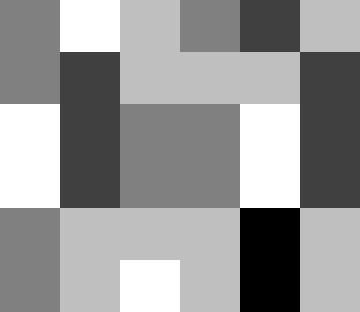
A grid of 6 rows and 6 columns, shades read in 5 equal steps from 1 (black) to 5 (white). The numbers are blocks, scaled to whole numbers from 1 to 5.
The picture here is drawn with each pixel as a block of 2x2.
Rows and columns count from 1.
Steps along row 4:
down up same up down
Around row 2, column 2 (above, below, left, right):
5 2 3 4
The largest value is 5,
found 6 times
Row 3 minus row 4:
0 0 0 0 0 0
